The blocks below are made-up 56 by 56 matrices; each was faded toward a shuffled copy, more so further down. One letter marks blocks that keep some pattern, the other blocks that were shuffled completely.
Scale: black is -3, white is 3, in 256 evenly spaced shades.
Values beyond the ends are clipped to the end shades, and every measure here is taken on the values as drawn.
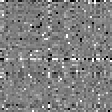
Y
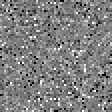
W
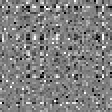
Y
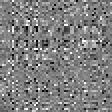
Y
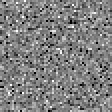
W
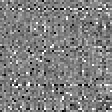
Y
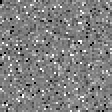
W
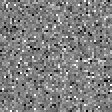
W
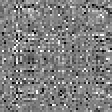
Y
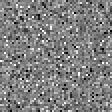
W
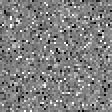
W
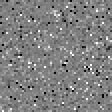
W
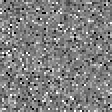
W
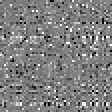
Y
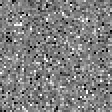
W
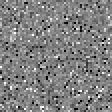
W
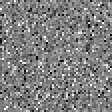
W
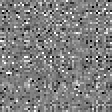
Y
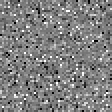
W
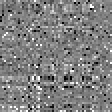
Y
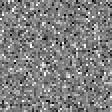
W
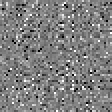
Y
